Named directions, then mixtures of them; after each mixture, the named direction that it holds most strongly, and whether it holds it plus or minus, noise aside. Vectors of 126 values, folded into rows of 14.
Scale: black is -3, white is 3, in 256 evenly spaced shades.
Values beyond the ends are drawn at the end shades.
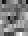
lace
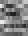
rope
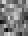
lace, minus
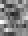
rope, plus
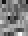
lace, plus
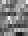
lace, minus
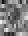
lace, plus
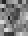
lace, plus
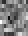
lace, plus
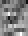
lace, plus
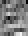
lace, plus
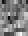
lace, plus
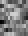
rope, minus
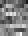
rope, minus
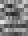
rope, plus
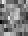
lace, minus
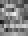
rope, minus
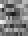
rope, plus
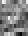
lace, minus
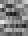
rope, plus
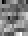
lace, plus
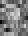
rope, minus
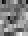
lace, plus
